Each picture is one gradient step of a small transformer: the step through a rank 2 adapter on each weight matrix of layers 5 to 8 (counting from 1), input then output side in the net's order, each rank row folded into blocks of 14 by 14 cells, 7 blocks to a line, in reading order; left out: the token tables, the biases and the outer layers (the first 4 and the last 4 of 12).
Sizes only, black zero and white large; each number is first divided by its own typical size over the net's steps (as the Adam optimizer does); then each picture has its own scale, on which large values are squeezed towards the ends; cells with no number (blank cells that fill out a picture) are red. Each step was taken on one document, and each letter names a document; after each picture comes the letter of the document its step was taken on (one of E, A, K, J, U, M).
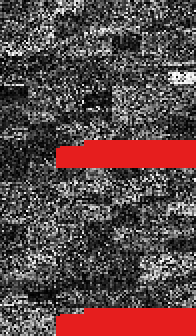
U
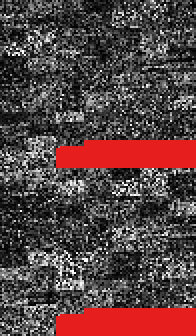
U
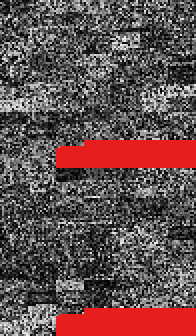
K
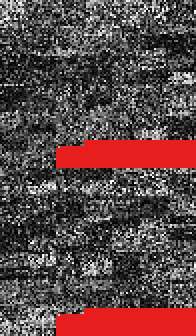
U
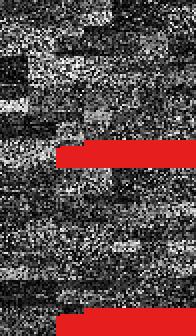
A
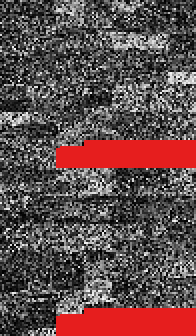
A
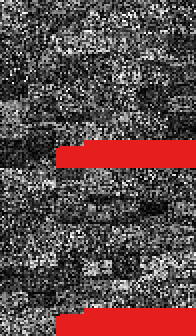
U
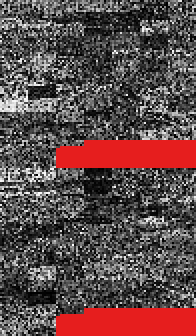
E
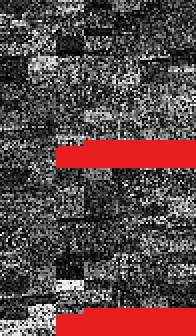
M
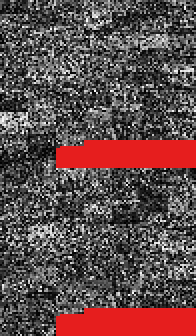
A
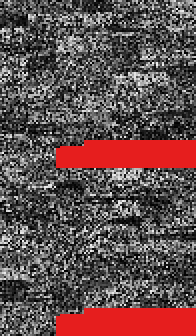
K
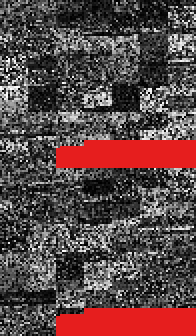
E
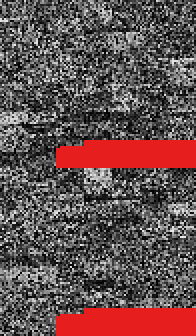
A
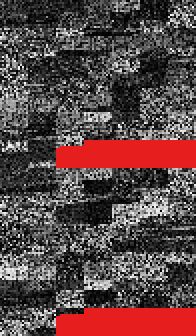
E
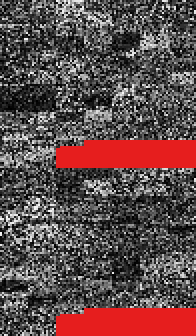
A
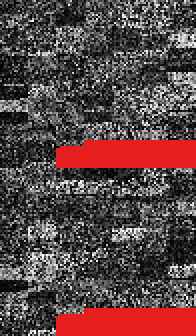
U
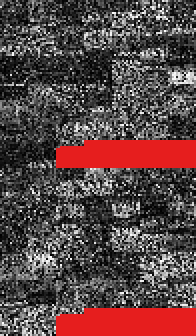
U
